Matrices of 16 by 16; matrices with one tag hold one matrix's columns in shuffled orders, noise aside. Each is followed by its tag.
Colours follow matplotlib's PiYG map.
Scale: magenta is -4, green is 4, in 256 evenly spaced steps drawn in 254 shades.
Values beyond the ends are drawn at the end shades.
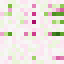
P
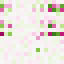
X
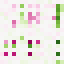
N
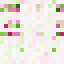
X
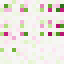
X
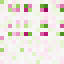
X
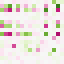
X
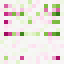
P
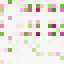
X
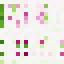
N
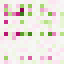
P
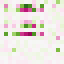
X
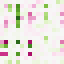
N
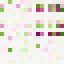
X
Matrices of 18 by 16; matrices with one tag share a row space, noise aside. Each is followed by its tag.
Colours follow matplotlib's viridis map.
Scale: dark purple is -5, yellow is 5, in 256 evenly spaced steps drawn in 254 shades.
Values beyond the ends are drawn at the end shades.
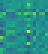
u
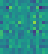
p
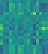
p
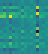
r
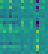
r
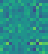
p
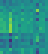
r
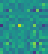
p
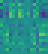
p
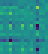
r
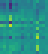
r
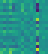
r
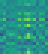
u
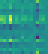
r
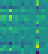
r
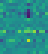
u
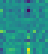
u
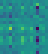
r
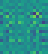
p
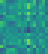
u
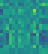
p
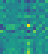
u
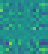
p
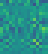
p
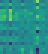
r
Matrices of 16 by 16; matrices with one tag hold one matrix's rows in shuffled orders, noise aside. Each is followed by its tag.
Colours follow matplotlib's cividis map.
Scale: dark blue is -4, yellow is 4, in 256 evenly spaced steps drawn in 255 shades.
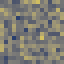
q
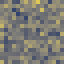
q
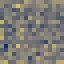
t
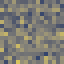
t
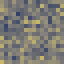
q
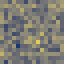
q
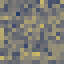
q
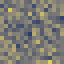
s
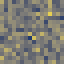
s
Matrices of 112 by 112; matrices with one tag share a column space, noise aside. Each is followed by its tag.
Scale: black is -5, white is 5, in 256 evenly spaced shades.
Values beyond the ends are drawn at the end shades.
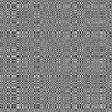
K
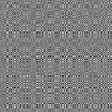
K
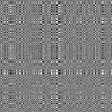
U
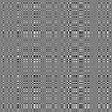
K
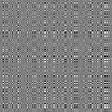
K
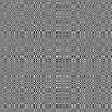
K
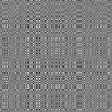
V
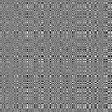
K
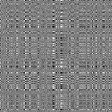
V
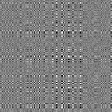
K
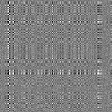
U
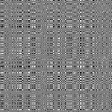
V
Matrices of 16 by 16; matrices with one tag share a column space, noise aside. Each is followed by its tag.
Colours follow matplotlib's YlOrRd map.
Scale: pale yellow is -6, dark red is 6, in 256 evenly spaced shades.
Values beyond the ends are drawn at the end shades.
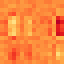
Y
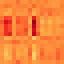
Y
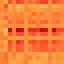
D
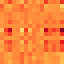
D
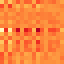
D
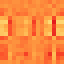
Y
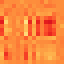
Y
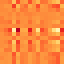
D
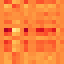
D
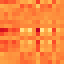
D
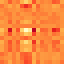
D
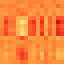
Y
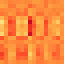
Y
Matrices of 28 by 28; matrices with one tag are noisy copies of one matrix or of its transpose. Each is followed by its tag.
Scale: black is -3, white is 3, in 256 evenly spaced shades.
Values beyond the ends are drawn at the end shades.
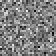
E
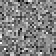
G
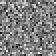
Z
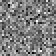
E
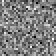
Z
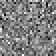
G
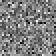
E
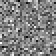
G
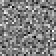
Z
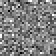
G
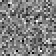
E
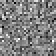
G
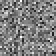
E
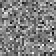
E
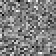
G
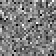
G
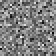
E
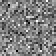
E
